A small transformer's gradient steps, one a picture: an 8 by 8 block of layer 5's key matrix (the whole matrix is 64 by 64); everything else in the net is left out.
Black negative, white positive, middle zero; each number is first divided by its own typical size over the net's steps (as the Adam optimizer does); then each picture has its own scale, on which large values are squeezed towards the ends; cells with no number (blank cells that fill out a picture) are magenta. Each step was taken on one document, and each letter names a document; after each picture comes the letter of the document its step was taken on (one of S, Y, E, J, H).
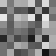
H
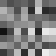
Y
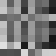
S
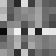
Y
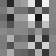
H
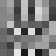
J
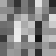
Y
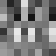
Y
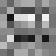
H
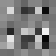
H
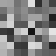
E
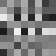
Y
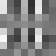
S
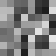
J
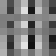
S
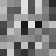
J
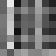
E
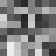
E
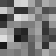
H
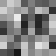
J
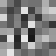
E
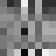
Y
